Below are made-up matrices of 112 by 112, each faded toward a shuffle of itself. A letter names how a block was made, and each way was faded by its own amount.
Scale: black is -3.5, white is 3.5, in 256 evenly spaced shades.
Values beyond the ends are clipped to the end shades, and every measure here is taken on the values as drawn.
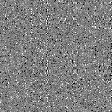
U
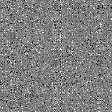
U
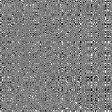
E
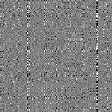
E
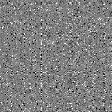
U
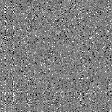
U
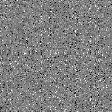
U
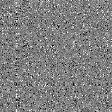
U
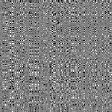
E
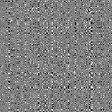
E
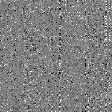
U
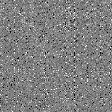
U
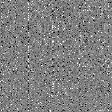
U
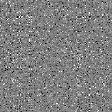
U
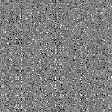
U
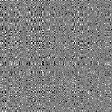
E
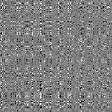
E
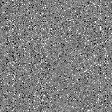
U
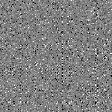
U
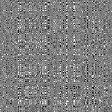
E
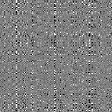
E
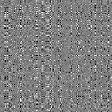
E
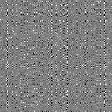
E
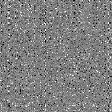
U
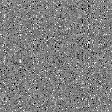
U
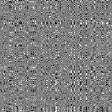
E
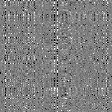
E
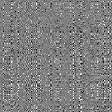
E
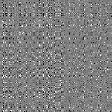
E
